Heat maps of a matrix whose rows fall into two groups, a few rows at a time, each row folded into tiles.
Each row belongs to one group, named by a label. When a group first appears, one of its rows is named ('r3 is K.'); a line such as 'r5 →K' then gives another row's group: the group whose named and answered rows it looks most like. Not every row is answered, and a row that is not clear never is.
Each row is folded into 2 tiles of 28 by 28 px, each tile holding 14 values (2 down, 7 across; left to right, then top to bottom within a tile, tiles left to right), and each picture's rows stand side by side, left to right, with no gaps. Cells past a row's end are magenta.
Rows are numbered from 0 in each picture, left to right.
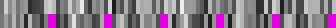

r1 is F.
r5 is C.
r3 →F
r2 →C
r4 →F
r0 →F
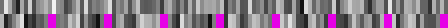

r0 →F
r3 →F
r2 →C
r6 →F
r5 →C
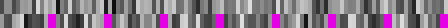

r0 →F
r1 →C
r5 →F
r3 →F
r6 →F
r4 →F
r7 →C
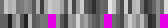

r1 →F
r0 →F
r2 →F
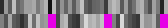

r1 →C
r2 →C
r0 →C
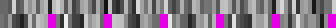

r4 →C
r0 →C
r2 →C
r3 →C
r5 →F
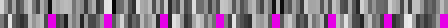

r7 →F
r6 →C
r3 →C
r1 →F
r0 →C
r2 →C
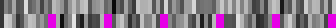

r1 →F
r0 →C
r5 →C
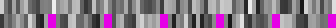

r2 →C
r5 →C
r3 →F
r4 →F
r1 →F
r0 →F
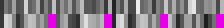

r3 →F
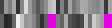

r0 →F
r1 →C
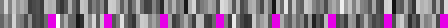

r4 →C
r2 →C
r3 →F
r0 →F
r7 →C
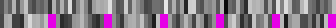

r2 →F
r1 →F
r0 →C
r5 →F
